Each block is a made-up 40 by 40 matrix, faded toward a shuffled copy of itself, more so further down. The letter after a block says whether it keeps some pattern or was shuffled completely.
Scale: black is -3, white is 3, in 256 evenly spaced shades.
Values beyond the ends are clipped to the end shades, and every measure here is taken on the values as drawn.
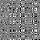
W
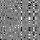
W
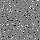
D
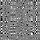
W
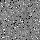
D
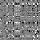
W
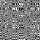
W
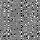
W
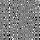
W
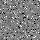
D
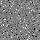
D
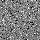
D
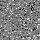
D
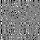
W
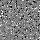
D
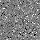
D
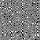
W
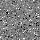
D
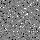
D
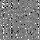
W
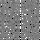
W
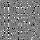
W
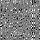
W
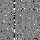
W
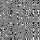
W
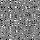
W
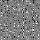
W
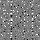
W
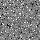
D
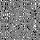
W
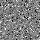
D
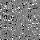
W
